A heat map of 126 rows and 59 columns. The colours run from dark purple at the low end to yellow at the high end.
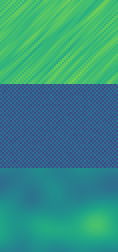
The table splits into 3 rows of 1 panel. Panel 1,1: high, slanting up to the right, faint in contrast. Panel 2,1: low, checkered. Panel 3,1: middling, smooth.
